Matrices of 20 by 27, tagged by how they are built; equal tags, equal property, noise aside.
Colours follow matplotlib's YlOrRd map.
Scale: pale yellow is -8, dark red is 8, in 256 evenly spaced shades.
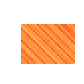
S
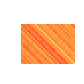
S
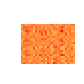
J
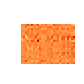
J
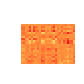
J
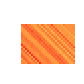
S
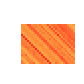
S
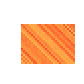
S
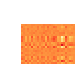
J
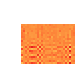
J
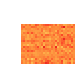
J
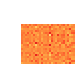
J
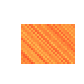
S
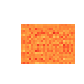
J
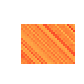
S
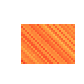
S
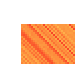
S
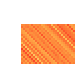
S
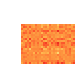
J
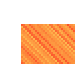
S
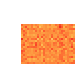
J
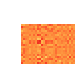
J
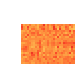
J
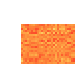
J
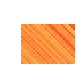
S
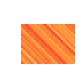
S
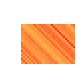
S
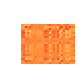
J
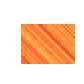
S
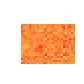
J
